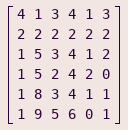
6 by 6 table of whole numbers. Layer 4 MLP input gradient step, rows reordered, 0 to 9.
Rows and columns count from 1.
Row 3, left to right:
1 5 3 4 1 2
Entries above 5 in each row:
0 0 0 0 1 2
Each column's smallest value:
1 1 2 2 0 0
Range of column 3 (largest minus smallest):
3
